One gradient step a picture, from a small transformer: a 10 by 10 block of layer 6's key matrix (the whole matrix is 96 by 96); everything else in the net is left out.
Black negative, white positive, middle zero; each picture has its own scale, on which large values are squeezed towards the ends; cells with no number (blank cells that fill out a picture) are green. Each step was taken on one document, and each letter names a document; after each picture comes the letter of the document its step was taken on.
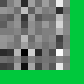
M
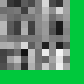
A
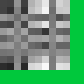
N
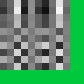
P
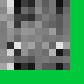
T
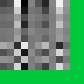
P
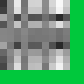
N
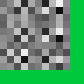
M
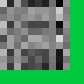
M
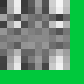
N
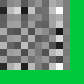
A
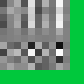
A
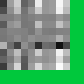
T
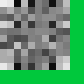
N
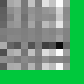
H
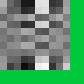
N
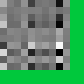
M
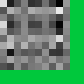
M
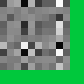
H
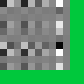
H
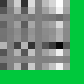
T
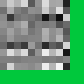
H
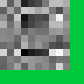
A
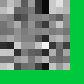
P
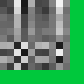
P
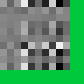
H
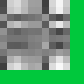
N
